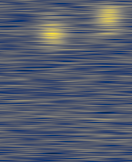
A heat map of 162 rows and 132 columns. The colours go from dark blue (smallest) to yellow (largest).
Bumps: two. Grain: streaks across. Histogram: skewed, a long tail of high values. Mirror symmetry: none.
